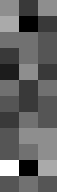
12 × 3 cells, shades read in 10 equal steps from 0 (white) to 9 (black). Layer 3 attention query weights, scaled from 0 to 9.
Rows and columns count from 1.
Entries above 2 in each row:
3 3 3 3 3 3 3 3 3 3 2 3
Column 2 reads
7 9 5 5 4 7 7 5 4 5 9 5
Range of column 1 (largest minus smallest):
8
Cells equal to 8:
1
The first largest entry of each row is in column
2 2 3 1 1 2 2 1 1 1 2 1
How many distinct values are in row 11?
3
